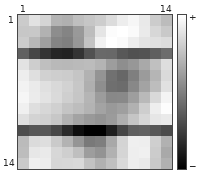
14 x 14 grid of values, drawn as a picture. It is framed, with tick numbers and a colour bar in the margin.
The values are skewed, with a long tail toward low values. Rows 4 and 11 differ from the rows beside them. The bottom middle is the ninth with the lowest average. The middle left is the calmest part. Overall the values sit about 70% of the way up the scale.
